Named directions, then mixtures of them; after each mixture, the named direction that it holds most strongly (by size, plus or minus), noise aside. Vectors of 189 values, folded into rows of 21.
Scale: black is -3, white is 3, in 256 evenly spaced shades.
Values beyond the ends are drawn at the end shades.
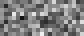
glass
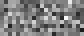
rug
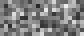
glass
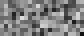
glass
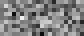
glass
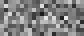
rug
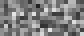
glass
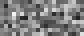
glass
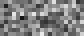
glass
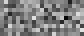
rug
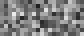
glass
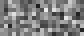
rug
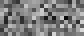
rug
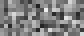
rug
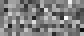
rug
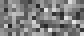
rug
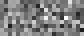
rug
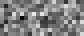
glass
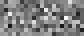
rug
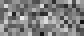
glass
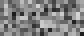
glass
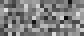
rug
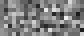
rug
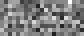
rug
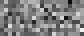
rug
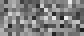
rug
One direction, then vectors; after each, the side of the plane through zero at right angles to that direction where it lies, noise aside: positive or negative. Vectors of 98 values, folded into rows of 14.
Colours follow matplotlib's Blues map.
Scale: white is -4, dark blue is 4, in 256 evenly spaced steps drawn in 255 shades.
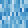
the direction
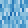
negative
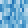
negative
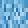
negative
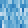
negative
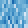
negative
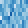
negative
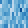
positive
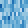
negative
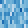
positive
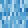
positive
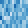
positive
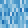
positive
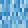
positive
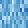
positive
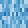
positive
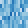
negative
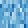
negative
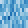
negative
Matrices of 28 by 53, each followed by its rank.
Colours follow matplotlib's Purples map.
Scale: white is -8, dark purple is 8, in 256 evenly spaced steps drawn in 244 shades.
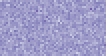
full rank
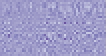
five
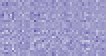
five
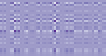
one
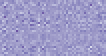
five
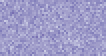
full rank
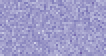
full rank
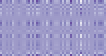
one
